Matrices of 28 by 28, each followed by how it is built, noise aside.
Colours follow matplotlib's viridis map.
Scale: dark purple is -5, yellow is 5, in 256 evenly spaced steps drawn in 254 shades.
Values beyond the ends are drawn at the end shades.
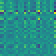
low rank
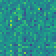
low rank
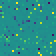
sparse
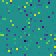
sparse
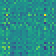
low rank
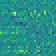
low rank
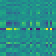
low rank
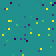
sparse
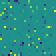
sparse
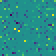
sparse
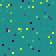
sparse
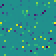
sparse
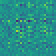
low rank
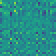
low rank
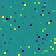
sparse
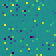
sparse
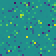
sparse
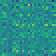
low rank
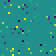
sparse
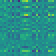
low rank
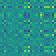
low rank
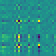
low rank
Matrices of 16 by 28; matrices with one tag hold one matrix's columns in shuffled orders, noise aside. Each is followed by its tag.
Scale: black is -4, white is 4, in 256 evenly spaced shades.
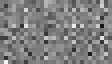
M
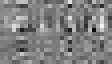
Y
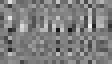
Y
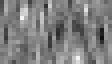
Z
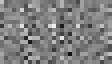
M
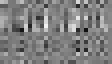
Y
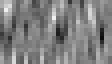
Z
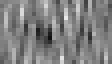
Z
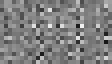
M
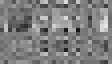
Y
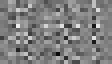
M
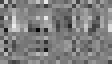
Y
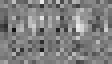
Y
